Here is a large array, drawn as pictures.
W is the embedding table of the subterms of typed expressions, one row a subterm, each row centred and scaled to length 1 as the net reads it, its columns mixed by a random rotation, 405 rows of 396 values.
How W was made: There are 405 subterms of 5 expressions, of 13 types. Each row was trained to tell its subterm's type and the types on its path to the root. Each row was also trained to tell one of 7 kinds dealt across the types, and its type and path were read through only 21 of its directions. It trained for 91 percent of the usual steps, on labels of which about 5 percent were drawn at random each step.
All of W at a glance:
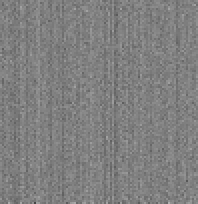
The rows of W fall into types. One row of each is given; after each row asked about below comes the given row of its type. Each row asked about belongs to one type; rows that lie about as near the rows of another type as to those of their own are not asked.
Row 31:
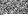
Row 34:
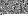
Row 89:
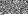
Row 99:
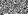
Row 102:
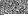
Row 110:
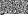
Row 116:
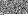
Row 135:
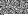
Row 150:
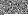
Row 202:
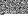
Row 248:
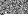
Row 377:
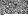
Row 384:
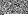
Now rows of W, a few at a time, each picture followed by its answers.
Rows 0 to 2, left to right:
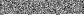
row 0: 116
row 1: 31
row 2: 384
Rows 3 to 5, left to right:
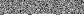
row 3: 110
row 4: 102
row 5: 116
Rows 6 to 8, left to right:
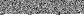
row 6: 202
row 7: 248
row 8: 135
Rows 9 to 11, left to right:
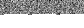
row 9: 99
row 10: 102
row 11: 135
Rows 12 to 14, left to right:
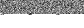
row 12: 150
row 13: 116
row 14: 377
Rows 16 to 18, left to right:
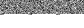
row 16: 202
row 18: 384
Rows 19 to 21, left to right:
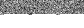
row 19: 116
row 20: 135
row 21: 248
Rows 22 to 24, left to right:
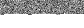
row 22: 89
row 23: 102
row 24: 150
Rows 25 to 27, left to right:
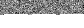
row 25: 135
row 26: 89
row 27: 384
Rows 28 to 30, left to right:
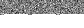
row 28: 102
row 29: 150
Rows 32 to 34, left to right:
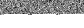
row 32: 31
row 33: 102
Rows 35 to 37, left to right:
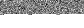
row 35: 116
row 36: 89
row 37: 34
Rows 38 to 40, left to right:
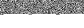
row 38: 377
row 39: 377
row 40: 99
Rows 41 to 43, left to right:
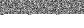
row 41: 377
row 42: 248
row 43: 202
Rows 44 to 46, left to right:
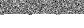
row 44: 116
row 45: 89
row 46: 202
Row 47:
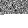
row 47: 384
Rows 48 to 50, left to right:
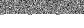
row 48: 150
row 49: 135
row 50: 202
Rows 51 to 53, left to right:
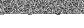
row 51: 150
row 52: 116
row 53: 135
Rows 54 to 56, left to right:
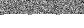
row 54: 248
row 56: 116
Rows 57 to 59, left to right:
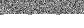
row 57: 110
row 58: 31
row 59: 89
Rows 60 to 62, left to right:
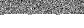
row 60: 102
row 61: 110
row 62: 116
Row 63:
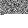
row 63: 89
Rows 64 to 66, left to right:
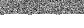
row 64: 248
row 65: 31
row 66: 31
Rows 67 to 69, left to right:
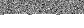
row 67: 150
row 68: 34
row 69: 116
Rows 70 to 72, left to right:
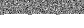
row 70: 31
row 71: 384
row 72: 110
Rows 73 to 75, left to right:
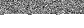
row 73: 384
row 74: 116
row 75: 31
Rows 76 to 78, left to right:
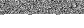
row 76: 89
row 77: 377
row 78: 34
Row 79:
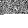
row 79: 384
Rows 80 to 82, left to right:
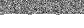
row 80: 384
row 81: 31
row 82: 377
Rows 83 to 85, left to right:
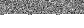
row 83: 34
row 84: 135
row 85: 116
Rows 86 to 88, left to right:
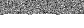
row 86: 377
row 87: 202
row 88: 116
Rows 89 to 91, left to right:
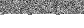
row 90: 384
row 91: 102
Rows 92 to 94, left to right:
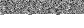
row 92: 377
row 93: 377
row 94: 99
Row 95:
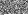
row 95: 89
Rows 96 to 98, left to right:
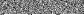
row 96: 202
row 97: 135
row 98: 202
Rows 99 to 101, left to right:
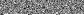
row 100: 102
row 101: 202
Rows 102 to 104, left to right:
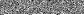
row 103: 89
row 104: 34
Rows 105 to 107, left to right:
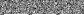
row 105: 202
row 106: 89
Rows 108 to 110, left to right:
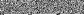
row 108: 135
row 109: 248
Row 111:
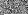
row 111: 248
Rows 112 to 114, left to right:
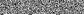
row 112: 377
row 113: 89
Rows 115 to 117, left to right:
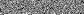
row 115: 248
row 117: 116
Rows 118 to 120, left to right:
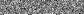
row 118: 135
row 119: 102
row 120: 31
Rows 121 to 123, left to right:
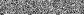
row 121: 99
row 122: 377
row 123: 116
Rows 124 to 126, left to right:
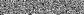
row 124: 99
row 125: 377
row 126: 89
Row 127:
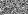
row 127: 89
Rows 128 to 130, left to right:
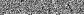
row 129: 34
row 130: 202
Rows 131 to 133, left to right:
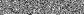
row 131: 384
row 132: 102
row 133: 110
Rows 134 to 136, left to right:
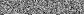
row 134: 102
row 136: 377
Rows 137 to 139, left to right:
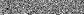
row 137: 89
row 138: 116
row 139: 377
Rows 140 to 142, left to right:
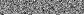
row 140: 116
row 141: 31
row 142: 99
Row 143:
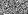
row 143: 116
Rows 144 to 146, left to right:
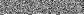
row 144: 377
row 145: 384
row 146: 248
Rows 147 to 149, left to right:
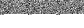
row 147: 150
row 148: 31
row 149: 102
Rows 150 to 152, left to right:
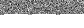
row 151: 202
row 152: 135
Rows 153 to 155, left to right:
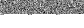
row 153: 150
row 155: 31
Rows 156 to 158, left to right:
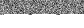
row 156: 34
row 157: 89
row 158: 116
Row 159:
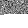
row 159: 202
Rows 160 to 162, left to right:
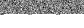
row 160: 202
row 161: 34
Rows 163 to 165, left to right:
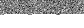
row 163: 150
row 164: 116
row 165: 102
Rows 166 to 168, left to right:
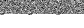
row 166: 202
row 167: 202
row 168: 89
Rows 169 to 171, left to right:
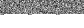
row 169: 89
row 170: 384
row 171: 202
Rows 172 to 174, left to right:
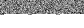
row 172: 248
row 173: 248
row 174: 99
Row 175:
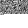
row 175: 110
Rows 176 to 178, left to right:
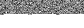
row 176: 99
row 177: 31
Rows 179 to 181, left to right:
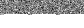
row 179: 150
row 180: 202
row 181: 110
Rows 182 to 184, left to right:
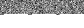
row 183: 384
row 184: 248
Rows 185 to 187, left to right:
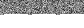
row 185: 202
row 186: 248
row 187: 31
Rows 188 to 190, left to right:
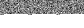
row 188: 377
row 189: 135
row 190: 110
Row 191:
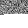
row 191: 102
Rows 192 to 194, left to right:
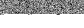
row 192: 99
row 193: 150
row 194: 377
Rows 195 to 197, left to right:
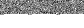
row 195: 248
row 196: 384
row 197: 89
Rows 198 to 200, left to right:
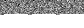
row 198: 202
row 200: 99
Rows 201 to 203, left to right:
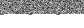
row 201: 384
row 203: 202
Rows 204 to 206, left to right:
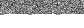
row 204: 202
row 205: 89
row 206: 31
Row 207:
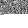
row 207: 150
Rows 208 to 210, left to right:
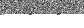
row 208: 110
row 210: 89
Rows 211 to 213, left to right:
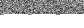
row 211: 384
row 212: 377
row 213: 116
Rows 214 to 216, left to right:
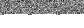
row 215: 102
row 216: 135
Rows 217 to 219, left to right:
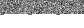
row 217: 89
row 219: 377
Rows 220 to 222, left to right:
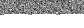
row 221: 31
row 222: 202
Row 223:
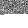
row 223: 384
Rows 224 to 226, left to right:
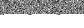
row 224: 135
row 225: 202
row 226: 116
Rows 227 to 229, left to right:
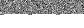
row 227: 384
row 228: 89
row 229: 150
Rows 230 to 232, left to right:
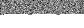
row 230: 135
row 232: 248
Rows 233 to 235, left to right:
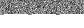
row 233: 150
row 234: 116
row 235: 102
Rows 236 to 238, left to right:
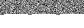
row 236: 99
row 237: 384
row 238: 110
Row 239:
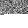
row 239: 202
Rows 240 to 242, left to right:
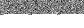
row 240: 248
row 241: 89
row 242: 89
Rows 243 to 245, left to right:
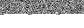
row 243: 99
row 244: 110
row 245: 202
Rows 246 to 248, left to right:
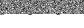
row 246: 31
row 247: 377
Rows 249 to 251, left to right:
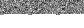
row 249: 116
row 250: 102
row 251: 102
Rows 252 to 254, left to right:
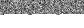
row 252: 135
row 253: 99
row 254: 377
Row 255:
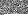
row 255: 34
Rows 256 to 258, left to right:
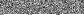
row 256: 150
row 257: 31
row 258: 116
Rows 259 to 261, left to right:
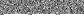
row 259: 102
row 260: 384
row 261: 31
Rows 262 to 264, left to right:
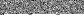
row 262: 135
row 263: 202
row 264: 99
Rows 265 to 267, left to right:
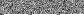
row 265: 384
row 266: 116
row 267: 89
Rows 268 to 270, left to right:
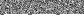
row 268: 248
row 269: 202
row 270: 110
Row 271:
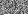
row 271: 377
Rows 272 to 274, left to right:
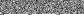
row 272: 202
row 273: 34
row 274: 116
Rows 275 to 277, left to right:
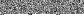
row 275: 110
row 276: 135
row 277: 34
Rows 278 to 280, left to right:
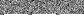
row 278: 135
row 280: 384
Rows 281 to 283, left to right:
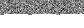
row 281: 116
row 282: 102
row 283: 89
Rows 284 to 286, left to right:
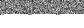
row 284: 31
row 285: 377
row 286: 202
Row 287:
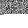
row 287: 110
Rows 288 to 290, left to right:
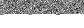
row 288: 248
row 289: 110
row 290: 102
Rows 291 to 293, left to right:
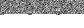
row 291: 202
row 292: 384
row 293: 377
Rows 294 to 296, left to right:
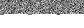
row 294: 110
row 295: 384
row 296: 110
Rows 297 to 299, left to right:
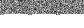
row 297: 110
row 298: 31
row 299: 102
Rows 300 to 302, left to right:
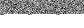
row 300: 34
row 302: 248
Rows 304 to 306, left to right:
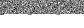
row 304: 110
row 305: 116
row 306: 31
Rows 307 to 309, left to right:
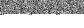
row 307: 34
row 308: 89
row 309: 31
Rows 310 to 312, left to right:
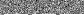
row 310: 150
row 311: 34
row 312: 384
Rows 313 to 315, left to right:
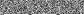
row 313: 116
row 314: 248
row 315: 377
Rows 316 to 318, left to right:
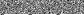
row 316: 89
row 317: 99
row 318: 89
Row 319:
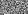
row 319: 135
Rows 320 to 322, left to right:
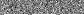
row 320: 34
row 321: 89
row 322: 377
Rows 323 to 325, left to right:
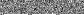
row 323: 34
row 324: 102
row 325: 116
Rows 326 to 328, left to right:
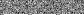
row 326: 384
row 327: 248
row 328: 150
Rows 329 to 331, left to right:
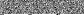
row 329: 248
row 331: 34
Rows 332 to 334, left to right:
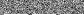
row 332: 384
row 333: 135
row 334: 248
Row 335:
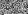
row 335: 384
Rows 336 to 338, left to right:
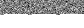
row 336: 89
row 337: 116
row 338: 384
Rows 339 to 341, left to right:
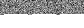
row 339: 116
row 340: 202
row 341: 99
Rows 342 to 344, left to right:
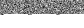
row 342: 116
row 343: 116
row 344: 89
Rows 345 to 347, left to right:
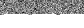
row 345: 34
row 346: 89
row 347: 110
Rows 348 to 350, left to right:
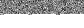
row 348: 150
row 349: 89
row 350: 135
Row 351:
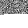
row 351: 150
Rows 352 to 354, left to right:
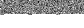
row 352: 89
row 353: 135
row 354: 110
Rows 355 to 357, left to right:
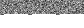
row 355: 377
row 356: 34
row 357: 99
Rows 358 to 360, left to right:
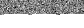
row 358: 34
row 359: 31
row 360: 135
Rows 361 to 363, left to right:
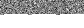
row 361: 135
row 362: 248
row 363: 377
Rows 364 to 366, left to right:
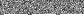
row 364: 116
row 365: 102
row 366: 384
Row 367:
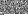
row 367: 135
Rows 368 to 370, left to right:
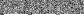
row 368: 384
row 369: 110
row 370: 102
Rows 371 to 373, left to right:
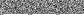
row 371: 202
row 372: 150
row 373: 150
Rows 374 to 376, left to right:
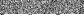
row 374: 135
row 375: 248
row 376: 202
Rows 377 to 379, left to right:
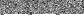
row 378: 202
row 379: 99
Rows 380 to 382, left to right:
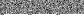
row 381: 102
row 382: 34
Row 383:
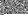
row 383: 377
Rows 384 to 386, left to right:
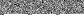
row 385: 110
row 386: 34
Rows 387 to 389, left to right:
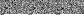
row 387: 110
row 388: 202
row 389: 31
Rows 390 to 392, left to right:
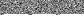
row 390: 150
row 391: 248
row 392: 202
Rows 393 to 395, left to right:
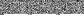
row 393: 99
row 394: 31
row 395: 99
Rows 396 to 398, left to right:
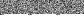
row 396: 102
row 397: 102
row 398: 89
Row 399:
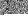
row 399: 89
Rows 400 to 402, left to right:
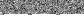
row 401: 31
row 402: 110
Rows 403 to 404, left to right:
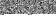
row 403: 377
